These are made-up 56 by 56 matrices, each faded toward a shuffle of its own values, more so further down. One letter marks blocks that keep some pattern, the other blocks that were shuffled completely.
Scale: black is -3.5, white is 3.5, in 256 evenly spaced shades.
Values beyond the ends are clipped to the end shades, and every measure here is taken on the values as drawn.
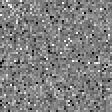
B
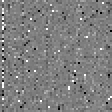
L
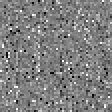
L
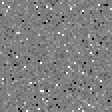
B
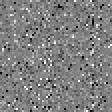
L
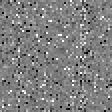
L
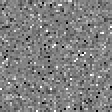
B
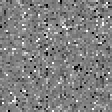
L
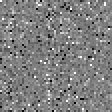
L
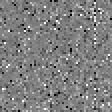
L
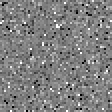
B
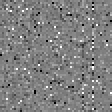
L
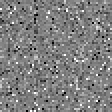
L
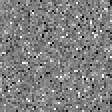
B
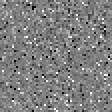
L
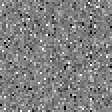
L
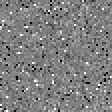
B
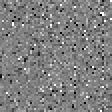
L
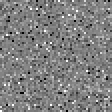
B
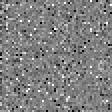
L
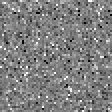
B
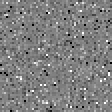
B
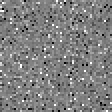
L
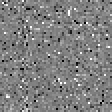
L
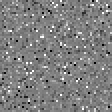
B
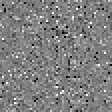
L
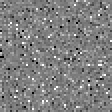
B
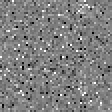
L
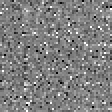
L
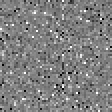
L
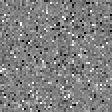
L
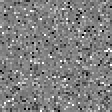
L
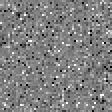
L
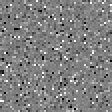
L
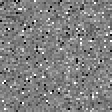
L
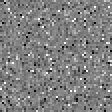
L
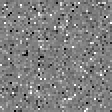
L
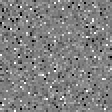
B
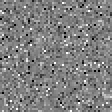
B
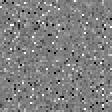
L
